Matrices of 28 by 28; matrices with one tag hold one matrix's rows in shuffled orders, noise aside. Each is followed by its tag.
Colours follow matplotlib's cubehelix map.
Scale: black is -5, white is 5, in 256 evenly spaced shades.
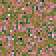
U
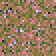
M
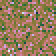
U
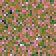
M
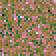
M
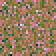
M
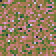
U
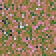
M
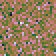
M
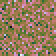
M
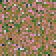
M
